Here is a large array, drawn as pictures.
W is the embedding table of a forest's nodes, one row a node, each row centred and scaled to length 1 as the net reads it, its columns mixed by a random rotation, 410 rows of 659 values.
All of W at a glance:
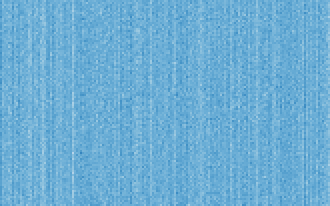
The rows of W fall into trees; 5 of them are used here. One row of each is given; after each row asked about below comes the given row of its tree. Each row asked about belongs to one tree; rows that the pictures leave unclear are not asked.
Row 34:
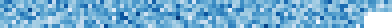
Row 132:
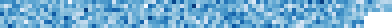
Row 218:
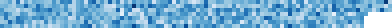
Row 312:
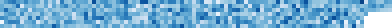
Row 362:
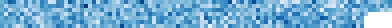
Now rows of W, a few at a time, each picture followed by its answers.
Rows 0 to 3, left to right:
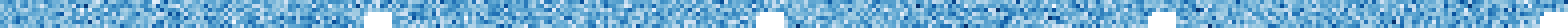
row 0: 362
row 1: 34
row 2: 218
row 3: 312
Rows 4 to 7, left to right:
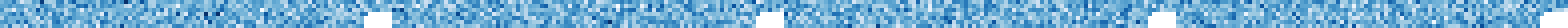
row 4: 362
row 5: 312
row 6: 132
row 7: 362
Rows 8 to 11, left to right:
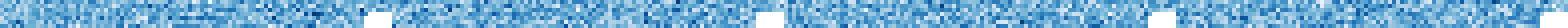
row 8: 218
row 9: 34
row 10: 362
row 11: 132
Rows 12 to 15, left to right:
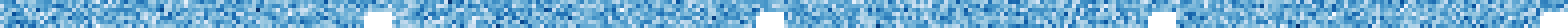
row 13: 34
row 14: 132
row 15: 362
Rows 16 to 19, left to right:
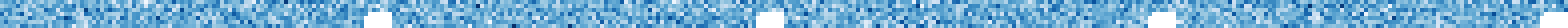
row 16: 132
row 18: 132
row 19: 218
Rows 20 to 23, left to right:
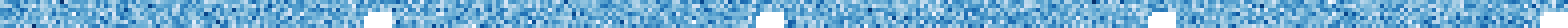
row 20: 312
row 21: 132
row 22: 132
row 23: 362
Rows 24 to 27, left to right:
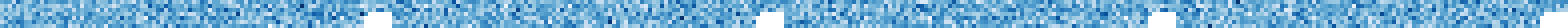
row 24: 218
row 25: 312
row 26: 218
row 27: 312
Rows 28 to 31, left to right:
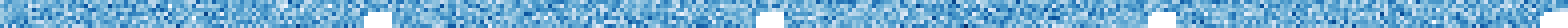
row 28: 362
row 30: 218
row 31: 362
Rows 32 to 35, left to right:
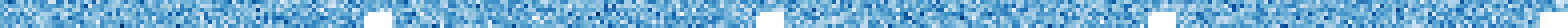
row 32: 362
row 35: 34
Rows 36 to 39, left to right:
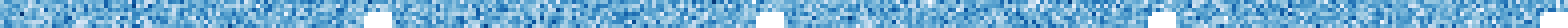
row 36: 132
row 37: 132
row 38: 132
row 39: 34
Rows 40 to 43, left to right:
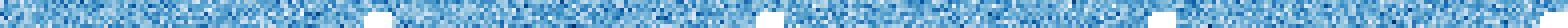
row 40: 218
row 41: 218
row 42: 362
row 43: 312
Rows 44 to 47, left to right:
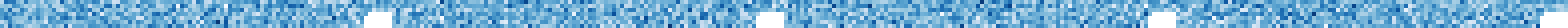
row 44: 312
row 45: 34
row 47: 34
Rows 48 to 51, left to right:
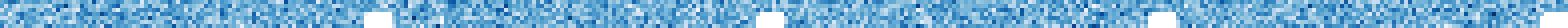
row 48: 34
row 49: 34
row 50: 218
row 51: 218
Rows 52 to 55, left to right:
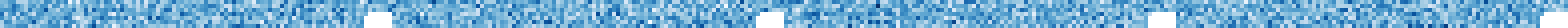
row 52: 132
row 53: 362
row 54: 34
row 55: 132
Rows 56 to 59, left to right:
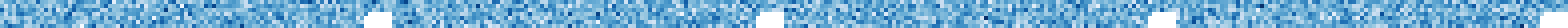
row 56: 132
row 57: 362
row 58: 312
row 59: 362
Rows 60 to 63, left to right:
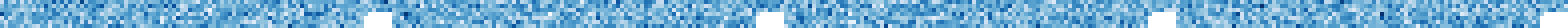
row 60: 218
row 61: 362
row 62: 362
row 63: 362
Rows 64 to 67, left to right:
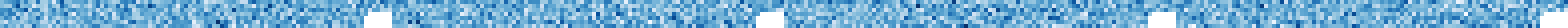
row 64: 312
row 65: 362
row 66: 218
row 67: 362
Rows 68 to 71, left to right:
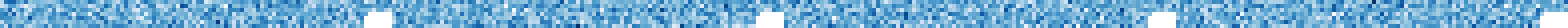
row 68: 312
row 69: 218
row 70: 34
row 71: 362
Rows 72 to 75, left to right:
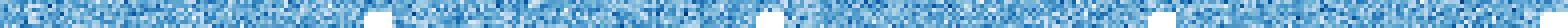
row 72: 362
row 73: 132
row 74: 218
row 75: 34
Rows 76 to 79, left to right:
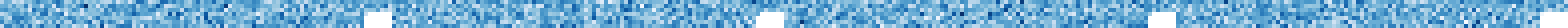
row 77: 312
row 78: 362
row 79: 34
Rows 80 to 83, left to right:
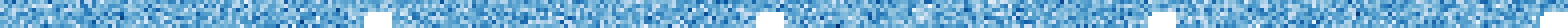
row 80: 34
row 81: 34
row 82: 312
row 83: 132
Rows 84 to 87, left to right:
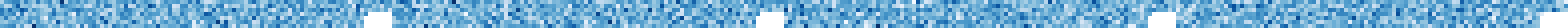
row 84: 312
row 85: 312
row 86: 132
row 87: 34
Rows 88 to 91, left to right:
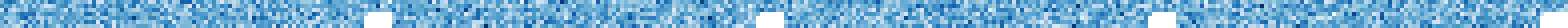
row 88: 34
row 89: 132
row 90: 218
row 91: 362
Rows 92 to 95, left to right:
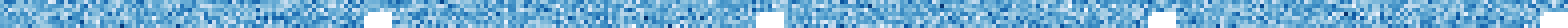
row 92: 362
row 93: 34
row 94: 362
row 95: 362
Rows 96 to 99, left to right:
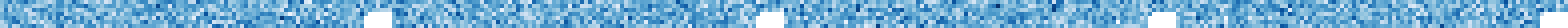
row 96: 362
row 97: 312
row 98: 132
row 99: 34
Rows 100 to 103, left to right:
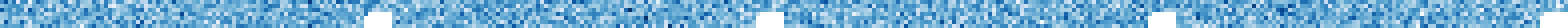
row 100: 132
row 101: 34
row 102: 362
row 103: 34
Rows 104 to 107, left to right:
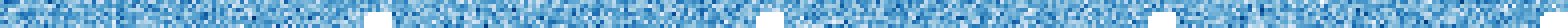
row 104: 34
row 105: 132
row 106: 34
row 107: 132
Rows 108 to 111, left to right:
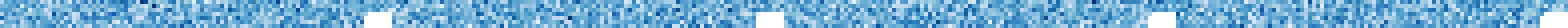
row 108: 312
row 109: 34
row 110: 132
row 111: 132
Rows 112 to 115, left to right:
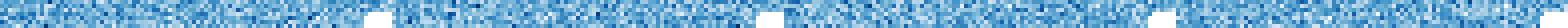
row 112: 34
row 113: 362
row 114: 312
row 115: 362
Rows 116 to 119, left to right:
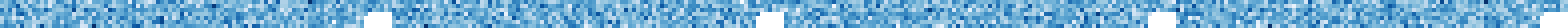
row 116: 132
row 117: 312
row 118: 34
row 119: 132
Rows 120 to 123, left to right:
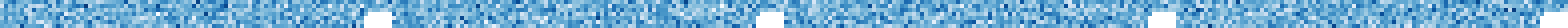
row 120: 362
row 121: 362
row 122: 362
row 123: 312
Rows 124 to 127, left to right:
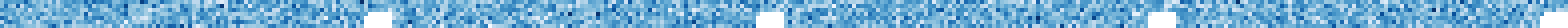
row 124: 312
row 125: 362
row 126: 34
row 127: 312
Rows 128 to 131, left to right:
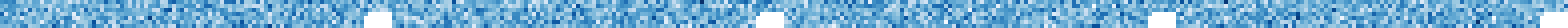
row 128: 132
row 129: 132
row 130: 218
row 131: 34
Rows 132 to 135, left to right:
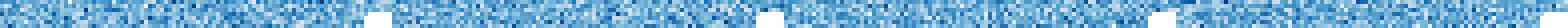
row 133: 362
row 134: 362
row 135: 34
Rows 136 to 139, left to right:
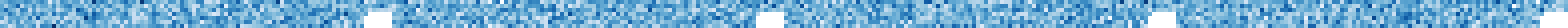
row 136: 312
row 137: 362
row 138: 312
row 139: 132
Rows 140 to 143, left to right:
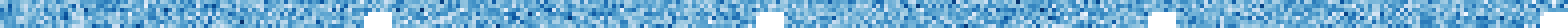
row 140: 132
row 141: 34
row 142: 218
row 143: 362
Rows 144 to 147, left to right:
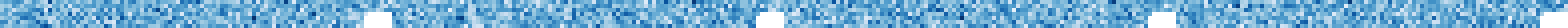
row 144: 34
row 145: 132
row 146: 34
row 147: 362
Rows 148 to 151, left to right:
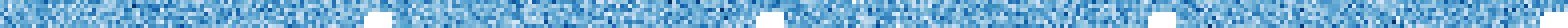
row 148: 218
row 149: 312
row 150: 132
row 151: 312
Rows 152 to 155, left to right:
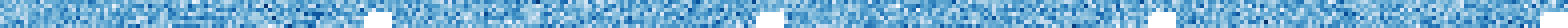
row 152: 218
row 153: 312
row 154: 218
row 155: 362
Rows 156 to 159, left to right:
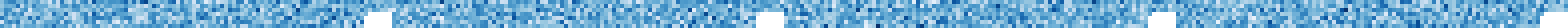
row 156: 312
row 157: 34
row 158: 132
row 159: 132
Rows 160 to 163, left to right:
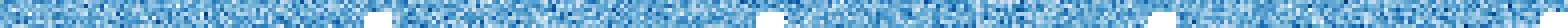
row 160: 362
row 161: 362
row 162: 312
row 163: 218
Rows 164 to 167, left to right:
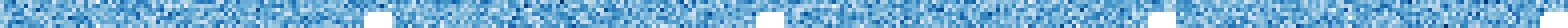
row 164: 362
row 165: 218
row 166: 34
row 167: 132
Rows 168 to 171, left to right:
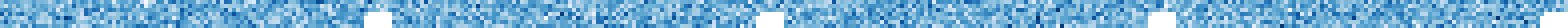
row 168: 132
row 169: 362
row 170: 34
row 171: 34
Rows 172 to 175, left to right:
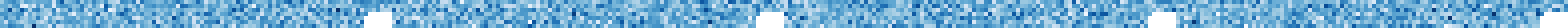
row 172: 312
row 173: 132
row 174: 218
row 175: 218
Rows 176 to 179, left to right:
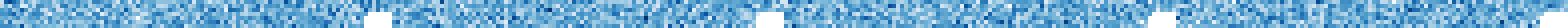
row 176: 312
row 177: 34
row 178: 312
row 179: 312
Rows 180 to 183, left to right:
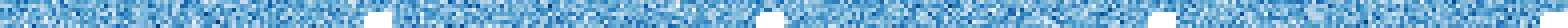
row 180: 312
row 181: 362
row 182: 218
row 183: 312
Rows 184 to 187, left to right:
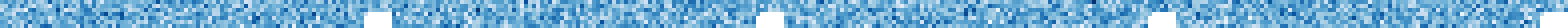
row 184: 34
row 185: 132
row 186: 132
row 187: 34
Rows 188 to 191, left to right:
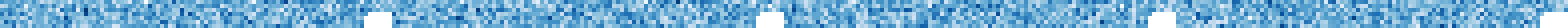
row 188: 132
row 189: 132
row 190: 132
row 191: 34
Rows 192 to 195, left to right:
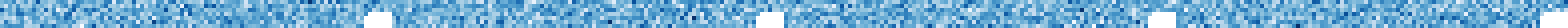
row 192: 132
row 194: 34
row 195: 362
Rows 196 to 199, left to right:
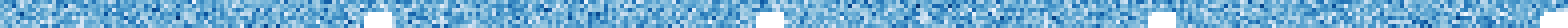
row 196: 34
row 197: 34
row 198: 218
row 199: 362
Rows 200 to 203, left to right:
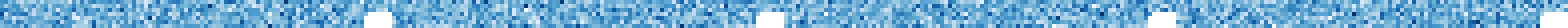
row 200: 132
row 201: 218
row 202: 218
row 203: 362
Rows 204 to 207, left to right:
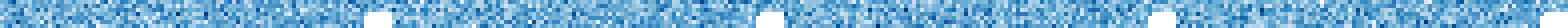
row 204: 362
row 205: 132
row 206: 132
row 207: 132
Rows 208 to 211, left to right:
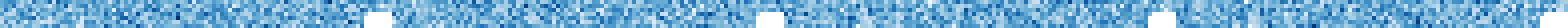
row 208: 34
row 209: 218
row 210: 132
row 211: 132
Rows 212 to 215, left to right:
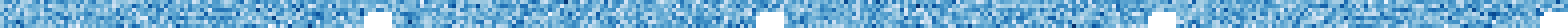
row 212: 218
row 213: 362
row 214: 218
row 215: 218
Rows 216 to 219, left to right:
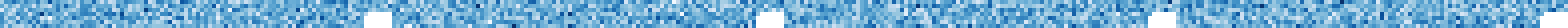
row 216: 34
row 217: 362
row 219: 362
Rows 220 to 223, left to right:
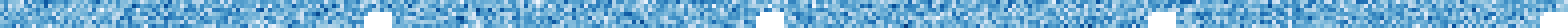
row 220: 218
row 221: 132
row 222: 362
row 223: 34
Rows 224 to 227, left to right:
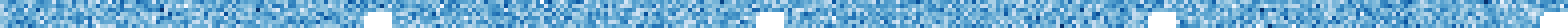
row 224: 362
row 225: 34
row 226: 34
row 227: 132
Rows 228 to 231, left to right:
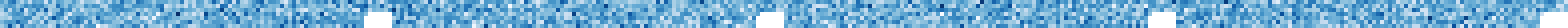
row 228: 362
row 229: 132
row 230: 362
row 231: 34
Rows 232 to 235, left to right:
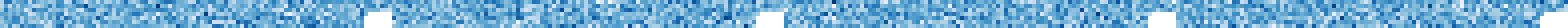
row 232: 362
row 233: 312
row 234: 34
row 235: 362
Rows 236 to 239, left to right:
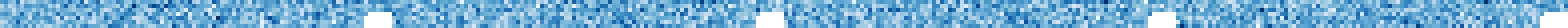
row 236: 218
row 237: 132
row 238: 132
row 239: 132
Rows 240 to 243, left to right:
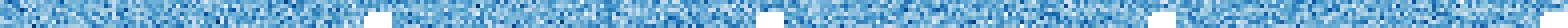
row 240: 312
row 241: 362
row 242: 362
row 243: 362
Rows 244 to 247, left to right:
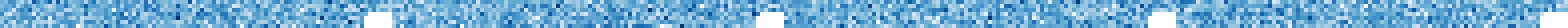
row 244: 34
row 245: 218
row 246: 362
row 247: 34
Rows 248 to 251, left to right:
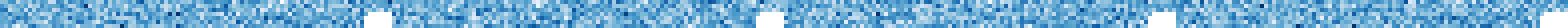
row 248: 362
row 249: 132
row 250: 312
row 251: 362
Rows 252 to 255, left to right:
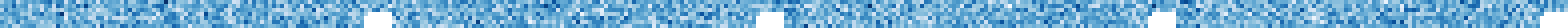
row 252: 362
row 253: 218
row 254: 312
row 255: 312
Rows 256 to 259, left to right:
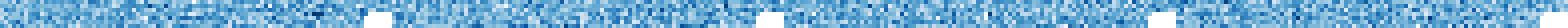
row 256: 218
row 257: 218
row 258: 362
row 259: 34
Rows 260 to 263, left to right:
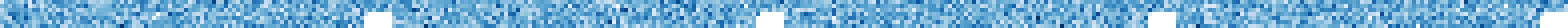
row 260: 362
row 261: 312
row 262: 34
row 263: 362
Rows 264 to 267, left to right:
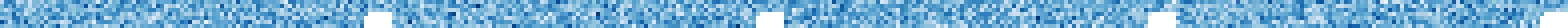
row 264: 362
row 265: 362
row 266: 34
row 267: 312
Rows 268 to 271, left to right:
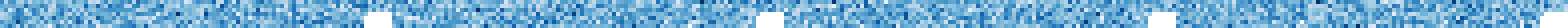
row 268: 362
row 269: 132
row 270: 34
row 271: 312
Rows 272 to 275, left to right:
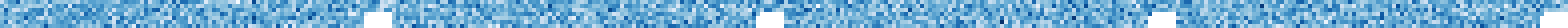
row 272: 34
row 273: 362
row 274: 312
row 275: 362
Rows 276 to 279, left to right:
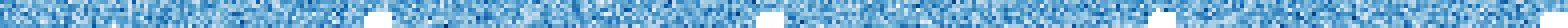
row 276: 132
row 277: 312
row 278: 218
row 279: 34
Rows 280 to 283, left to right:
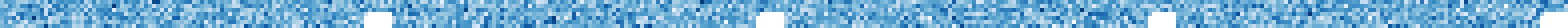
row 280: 34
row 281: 132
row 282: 218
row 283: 362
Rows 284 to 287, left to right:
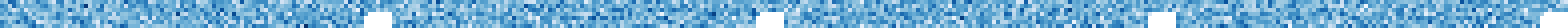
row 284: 362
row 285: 218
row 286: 34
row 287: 34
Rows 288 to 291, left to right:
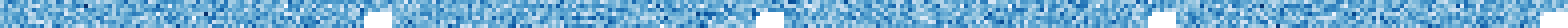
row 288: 362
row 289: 218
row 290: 312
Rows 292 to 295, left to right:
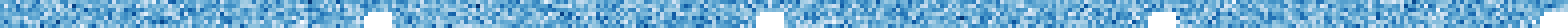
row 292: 132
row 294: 34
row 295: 312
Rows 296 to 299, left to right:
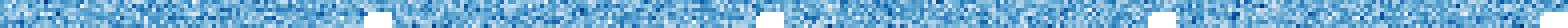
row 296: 218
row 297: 132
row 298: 34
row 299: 362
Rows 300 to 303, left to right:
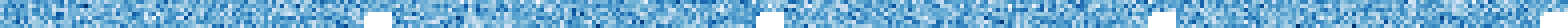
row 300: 362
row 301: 132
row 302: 312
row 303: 362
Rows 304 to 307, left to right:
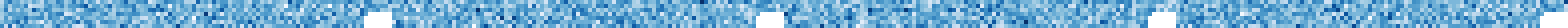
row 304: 362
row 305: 132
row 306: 132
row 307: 362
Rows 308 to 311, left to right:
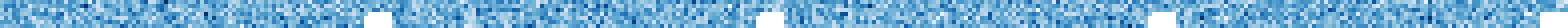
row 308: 362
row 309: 132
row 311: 34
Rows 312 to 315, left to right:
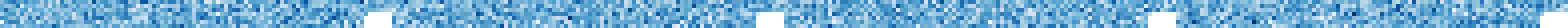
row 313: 34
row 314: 34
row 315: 362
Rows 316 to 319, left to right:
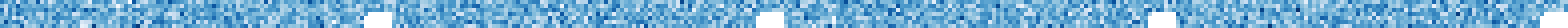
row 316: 132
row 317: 362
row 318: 34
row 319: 132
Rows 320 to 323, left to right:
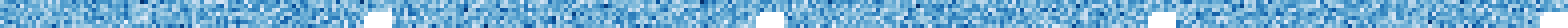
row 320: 312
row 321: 132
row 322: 218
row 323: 34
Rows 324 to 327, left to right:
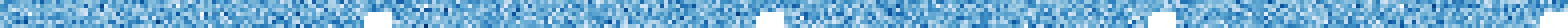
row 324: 362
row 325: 312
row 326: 34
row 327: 312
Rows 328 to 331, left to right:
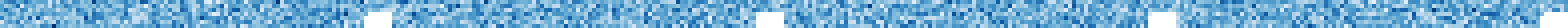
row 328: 312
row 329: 34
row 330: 362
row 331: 218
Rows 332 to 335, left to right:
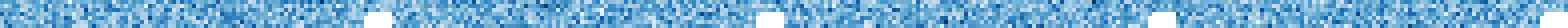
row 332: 132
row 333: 218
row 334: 132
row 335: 132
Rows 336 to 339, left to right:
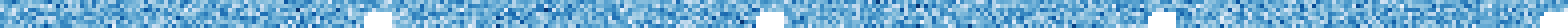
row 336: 34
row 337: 34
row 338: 218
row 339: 312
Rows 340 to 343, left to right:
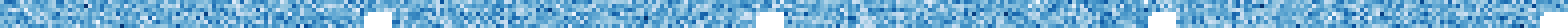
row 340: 362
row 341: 34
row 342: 132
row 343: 362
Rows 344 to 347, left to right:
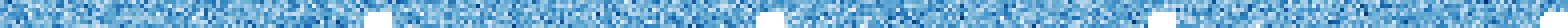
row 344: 362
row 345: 362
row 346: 34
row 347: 132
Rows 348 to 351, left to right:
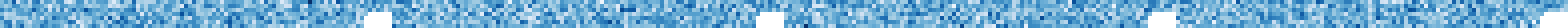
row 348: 132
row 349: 312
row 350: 362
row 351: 312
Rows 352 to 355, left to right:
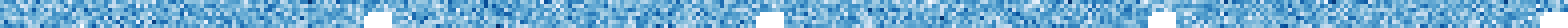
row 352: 132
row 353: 34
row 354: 132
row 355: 34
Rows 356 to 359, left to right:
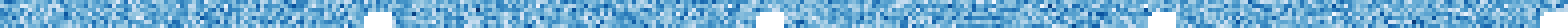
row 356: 312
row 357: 132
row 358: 218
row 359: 362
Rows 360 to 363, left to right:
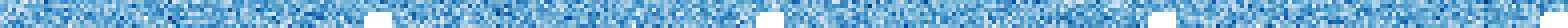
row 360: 218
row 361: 34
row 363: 132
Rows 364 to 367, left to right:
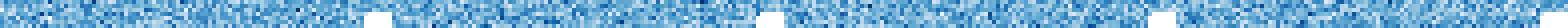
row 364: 34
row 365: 132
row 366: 362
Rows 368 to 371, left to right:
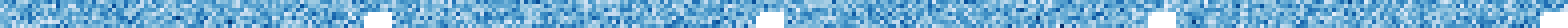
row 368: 34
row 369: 312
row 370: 34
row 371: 362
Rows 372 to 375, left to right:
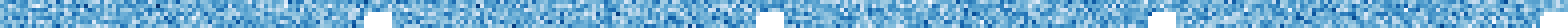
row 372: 362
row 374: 132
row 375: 34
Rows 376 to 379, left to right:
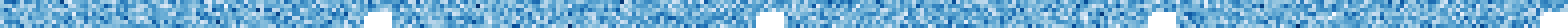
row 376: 312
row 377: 362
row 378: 218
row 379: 362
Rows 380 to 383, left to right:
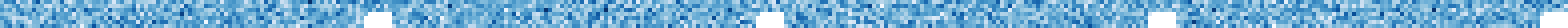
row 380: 132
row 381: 34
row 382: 362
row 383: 362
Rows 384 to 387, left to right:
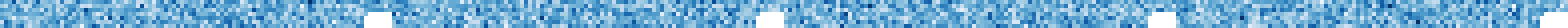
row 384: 132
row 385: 132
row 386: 362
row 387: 132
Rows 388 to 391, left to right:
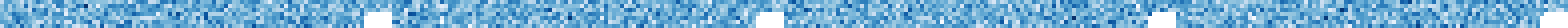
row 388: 362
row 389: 34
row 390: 312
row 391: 132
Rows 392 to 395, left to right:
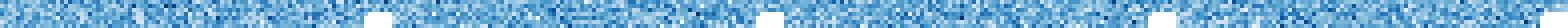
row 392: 218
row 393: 218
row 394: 34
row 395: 34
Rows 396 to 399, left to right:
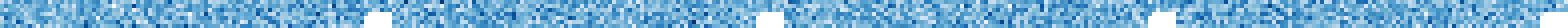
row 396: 218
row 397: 34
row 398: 312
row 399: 34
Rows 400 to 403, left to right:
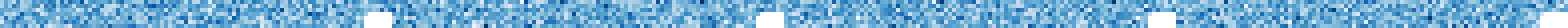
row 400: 218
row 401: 132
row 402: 34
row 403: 34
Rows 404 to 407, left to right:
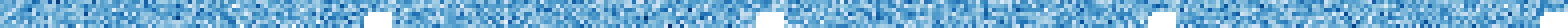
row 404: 34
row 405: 34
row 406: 312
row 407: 362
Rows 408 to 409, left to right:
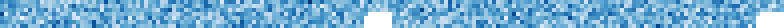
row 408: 132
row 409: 34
